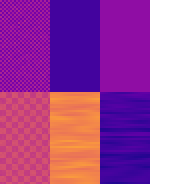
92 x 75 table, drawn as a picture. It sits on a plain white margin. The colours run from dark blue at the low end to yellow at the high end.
It is made of 2 by 3 panels. Panel 1,1: low, checkered. Panel 1,2: very low, flat. Panel 1,3: low, flat. Panel 2,1: middling, checkered, faint in contrast. Panel 2,2: high, streaked across, faint in contrast. Panel 2,3: very low, streaked across, faint in contrast.
